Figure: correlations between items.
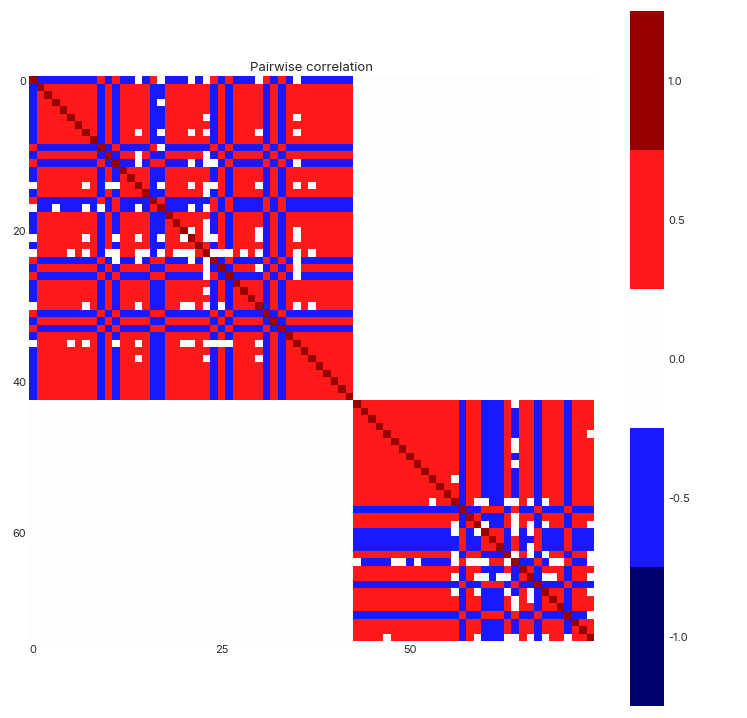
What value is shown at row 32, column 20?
0.5
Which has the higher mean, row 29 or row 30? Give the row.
29
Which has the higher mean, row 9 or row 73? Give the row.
73
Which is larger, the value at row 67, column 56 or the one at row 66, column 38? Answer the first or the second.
the second
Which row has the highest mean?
3
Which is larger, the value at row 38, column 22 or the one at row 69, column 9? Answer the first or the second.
the first
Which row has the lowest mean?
9
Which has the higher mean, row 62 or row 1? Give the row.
1
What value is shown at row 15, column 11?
-0.5
